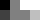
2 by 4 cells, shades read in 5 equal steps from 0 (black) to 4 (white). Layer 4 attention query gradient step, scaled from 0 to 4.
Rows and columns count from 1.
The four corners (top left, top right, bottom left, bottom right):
0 4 1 3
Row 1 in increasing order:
0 2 4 4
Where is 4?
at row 1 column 3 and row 1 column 4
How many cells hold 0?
1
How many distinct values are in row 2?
3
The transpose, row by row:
0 1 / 2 2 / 4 2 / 4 3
